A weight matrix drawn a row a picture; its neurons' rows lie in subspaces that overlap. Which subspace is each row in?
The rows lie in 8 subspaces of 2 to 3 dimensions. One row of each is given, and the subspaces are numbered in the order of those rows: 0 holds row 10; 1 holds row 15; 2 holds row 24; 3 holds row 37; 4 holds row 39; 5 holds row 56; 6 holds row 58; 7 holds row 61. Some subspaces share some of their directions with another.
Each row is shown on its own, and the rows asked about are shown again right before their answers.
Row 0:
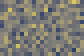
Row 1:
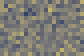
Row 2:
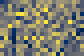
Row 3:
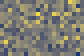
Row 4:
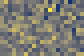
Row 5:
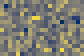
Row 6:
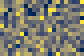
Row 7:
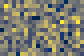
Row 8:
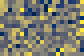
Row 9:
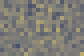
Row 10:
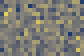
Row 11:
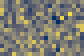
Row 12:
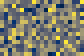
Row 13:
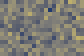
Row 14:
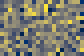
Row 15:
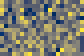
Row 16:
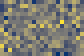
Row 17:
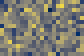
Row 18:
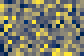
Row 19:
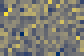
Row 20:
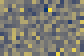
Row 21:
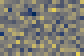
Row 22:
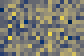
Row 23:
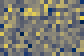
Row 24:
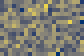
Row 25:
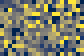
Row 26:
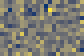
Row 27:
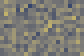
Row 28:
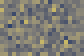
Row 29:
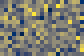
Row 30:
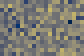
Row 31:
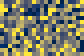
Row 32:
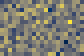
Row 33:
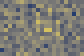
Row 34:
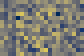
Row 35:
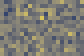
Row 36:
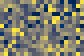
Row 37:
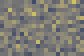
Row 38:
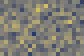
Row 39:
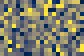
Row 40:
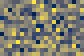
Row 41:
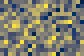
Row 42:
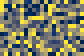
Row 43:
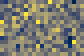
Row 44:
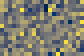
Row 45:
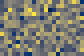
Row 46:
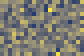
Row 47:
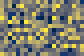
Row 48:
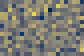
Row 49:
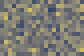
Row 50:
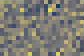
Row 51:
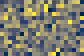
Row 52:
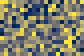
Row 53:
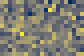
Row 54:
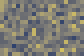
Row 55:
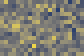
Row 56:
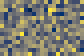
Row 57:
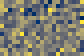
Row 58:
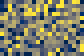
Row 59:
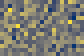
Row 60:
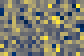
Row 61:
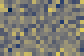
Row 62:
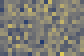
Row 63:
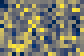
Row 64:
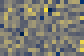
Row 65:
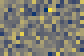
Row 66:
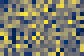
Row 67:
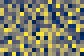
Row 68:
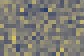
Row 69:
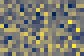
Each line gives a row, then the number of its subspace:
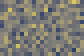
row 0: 3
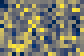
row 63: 4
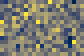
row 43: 3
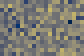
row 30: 6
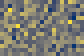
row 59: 6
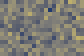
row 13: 2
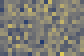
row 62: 6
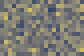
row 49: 5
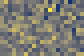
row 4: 2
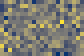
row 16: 7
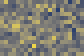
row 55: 2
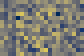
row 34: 5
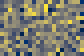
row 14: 4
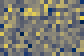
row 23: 7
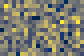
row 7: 4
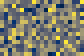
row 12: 5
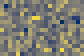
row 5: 4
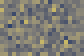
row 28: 6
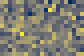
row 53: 2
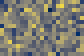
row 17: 4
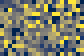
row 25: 1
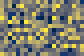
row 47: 6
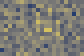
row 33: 0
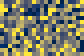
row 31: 7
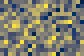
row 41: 2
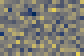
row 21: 3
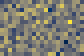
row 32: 5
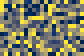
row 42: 4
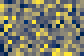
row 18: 7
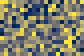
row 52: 3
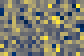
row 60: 1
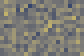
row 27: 0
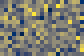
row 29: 6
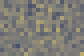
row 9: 0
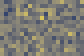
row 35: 0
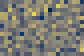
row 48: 6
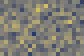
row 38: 2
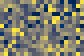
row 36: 1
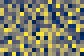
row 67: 1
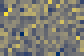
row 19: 7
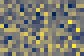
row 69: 1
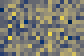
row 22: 6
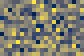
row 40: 3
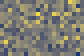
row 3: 1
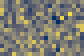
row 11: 1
